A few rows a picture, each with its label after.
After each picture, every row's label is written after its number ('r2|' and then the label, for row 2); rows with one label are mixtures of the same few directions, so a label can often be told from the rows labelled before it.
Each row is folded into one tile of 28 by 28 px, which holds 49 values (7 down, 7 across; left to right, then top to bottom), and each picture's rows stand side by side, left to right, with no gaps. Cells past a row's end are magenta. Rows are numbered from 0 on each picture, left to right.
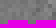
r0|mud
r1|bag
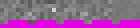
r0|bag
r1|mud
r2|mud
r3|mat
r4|bag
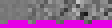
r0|bag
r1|bag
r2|bag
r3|mat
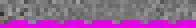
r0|mat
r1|mat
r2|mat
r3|bag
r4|bag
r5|bag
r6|mud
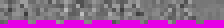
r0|bag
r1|mat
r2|bag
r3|bag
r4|bag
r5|mat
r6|bag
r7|mud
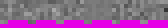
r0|bag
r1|mud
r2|mat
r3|bag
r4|bag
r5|mud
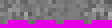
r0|mud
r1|mat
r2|bag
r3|mud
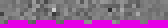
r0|mat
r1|mud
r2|mat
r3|mud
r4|bag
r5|mud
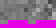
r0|mud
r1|bag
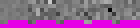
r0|bag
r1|mat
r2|mat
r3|mud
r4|mat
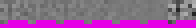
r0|bag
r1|bag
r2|bag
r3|bag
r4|mat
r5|bag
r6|bag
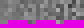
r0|bag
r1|bag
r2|bag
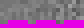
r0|mud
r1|mud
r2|bag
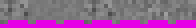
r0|bag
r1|mat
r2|mud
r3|bag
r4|mat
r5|mud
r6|mud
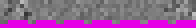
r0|bag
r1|mat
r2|bag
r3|bag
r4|bag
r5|mud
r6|mud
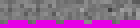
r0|bag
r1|bag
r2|mud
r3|mud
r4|mud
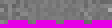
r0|bag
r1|bag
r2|mud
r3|mud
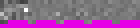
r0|mud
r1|mat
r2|mat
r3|mat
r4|bag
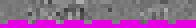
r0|mat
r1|mat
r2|mud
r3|mud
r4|mat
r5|mud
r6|bag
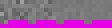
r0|mat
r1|bag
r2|mud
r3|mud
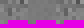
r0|mat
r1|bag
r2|mat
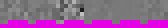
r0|mud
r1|mud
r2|mud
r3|bag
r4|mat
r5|mud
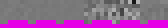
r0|bag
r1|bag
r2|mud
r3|mud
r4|mat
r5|mud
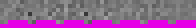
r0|bag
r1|mat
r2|bag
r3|mat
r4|mud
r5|bag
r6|bag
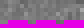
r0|bag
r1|bag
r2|mud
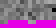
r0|bag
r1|mud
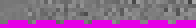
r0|mud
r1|mat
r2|bag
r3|mat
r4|mat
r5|mud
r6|mat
